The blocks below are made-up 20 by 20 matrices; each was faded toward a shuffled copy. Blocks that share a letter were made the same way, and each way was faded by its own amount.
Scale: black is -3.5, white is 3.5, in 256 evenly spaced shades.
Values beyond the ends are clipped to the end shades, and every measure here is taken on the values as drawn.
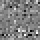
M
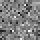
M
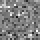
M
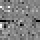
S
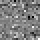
S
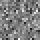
M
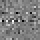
S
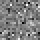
M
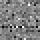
M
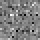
S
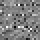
M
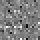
S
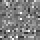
M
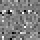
S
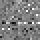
M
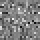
M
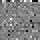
M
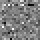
M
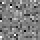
S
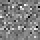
M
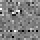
S
